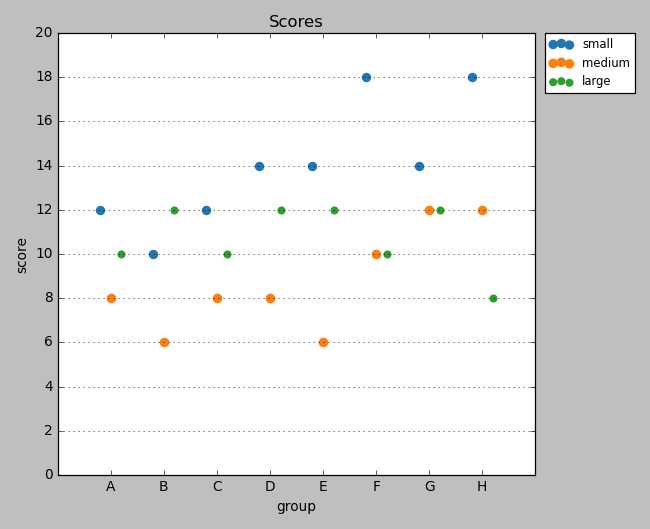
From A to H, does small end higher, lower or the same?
higher
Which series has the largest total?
small
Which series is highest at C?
small
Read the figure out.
Title: Scores
x-axis: group, ticks A B C D E F G H
y-axis: score, ticks 0 2 4 6 8 10 12 14 16 18 20
Legend: small, medium, large
Values:
small: 12 10 12 14 14 18 14 18
medium: 8 6 8 8 6 10 12 12
large: 10 12 10 12 12 10 12 8
